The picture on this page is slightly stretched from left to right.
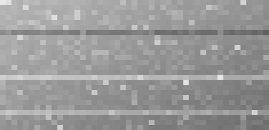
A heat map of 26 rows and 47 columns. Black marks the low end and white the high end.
Average level on the scale: 60%. Slope: up to the top left. Odd lines: rows 7, 16 and 23. Ninth with the lowest average: bottom right.
